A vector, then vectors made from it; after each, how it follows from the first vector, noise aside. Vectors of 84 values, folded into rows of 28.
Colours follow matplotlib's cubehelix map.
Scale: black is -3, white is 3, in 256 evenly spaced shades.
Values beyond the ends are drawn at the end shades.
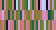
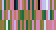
sign-scrambled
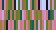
copied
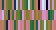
copied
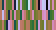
copied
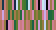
copied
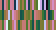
sign-scrambled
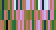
sign-scrambled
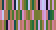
copied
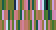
sign-scrambled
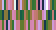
sign-scrambled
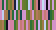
copied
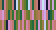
copied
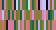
copied
